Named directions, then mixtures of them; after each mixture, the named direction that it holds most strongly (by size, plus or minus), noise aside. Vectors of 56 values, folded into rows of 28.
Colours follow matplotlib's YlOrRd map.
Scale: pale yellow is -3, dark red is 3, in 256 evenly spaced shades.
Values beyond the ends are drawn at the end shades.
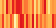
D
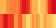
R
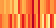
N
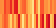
N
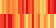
R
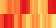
R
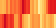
R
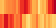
R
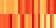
N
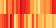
R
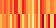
N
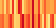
N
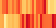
R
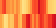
R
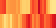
R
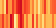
D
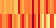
N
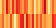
D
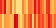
D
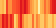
R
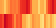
R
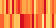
D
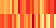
N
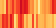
R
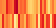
N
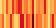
D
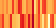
N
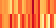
N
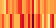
N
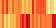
R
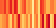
N
